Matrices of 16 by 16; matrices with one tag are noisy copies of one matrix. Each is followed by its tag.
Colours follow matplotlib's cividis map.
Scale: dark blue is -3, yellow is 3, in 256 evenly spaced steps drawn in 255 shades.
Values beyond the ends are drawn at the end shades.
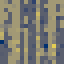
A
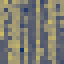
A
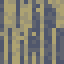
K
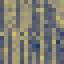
K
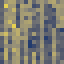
K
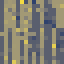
K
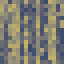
A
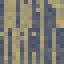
K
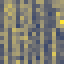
K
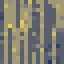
K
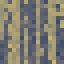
A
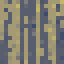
A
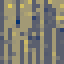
K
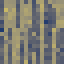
K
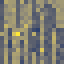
K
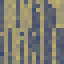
K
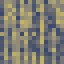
K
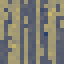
A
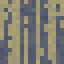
A
